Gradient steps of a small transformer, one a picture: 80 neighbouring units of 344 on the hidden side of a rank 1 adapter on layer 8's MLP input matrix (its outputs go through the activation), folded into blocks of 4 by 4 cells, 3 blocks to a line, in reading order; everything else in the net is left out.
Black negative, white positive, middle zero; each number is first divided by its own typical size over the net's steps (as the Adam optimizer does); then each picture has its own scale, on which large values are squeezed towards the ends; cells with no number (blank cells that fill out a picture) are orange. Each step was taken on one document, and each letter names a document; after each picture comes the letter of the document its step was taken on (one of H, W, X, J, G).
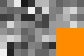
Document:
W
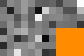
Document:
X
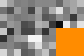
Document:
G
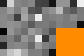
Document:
X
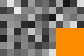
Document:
G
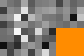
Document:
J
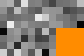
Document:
X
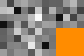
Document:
J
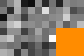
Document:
W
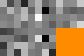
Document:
X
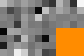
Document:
X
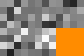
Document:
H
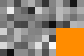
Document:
H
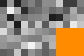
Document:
H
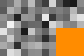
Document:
H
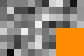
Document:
H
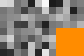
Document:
W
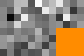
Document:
W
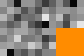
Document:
H
